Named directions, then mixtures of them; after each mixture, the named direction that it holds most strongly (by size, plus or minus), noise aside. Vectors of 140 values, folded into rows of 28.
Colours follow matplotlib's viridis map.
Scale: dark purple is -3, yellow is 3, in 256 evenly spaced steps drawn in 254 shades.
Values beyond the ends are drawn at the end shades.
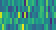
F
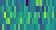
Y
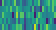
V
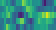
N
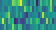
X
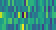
F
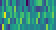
Y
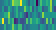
X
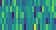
V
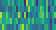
F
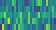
Y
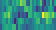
N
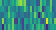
X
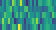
X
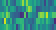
N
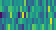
F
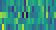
F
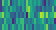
N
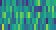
V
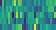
V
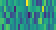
Y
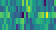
N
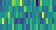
X
